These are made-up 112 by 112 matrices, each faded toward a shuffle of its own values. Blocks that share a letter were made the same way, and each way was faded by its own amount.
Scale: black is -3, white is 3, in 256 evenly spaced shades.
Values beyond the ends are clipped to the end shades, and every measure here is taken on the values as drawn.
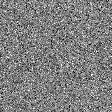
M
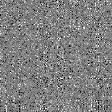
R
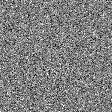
M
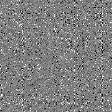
R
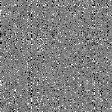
R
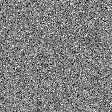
M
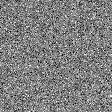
M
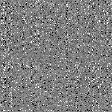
R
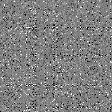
R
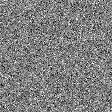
M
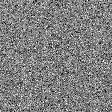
M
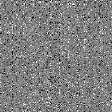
R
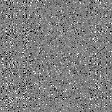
R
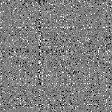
R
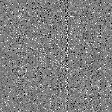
R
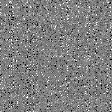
R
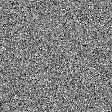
M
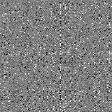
R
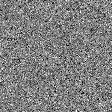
M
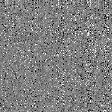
R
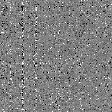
R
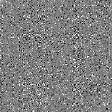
R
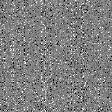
R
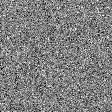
M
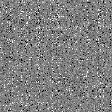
R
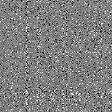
R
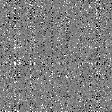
R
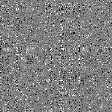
R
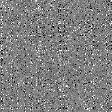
R
